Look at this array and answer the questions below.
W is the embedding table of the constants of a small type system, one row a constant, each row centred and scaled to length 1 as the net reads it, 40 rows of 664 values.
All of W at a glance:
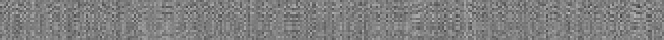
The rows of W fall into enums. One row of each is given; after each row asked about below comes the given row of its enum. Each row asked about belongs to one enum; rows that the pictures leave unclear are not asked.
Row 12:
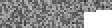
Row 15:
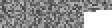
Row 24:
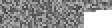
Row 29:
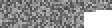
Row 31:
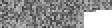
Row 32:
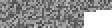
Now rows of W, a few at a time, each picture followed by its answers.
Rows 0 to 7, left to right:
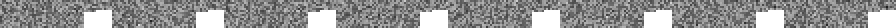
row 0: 24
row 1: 12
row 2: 15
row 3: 32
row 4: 32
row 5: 32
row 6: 12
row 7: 12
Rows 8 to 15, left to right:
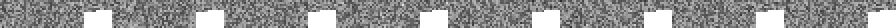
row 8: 15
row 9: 31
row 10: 29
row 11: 32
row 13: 12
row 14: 24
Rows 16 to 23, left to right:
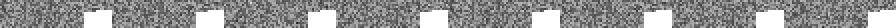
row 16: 15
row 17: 24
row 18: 12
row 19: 29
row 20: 15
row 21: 24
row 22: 29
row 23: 32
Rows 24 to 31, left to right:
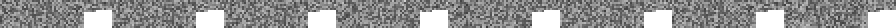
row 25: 29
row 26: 29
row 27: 32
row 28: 32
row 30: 24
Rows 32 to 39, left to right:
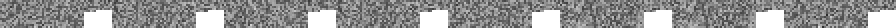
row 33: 15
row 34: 12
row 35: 15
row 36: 29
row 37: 31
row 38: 31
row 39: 32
